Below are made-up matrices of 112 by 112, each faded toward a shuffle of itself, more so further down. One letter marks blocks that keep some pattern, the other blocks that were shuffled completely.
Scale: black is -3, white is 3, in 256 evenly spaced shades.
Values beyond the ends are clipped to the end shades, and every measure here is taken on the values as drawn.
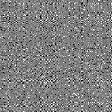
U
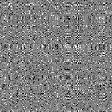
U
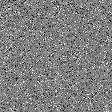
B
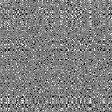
U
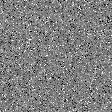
B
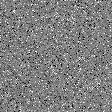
B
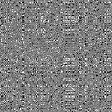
U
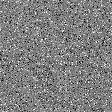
B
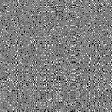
U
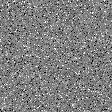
B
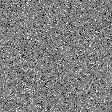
B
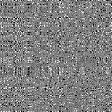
U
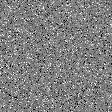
B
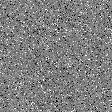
B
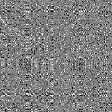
U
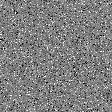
B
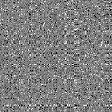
U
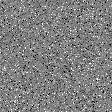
B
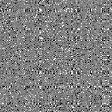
U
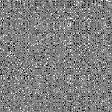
U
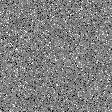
B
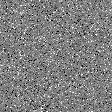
B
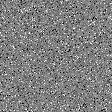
B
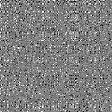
U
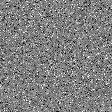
B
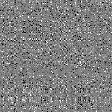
U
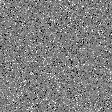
B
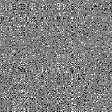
U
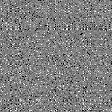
U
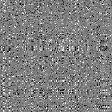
U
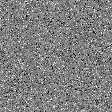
B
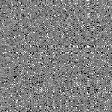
U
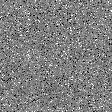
B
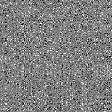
U
